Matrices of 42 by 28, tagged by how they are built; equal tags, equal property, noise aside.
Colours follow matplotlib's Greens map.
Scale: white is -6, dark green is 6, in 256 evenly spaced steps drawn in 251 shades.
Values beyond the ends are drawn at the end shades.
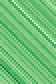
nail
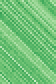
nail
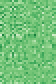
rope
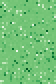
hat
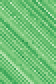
nail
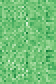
rope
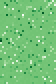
hat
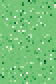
hat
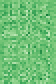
rope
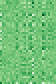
rope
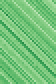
nail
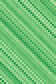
nail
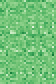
rope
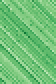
nail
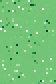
hat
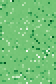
hat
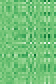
rope
